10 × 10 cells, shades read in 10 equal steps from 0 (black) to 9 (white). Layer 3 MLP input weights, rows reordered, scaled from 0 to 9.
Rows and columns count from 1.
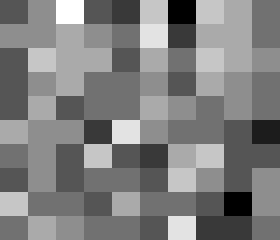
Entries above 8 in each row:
1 0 0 0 0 0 0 0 0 0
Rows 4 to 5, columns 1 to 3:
3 5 6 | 3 6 3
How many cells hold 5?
19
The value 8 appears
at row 2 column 6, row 6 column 5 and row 10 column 7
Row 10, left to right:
4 6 5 4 4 3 8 2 2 4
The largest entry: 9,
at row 1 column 3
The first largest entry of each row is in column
3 6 2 3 2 5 4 7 1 7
